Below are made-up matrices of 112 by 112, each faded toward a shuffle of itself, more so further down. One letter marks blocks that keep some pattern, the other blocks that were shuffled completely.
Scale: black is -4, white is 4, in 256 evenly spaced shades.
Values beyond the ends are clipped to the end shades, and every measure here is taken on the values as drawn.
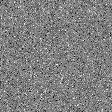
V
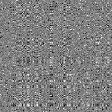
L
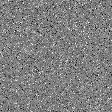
V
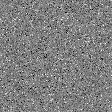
V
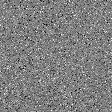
V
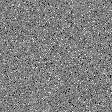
V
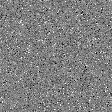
V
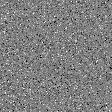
V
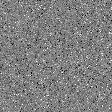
V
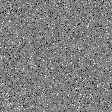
V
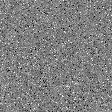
V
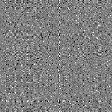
L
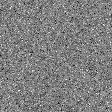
V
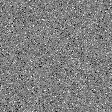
V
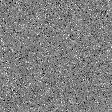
V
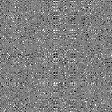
L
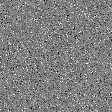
V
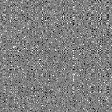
L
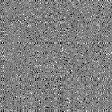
L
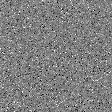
V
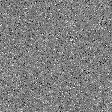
V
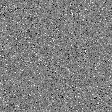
V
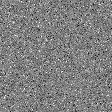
V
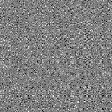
L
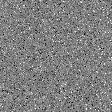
V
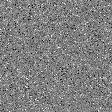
V
